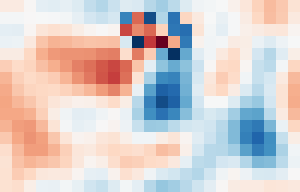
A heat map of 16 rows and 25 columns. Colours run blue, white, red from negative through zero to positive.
Roughest part: top middle. Grain: blotchy. Average level on the scale: 50%. Odd patch: rougher, in the top middle.
